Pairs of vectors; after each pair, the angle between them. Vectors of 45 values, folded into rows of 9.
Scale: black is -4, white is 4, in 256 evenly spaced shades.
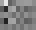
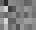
nearly opposite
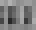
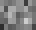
partly opposed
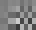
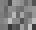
partly aligned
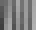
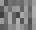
partly aligned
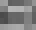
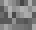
partly aligned
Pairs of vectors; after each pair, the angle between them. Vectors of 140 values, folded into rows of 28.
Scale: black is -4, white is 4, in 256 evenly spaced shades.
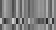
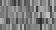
partly aligned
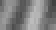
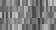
partly opposed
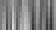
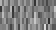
orthogonal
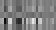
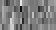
orthogonal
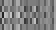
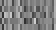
nearly parallel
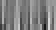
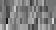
orthogonal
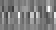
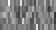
partly opposed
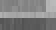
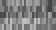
partly opposed
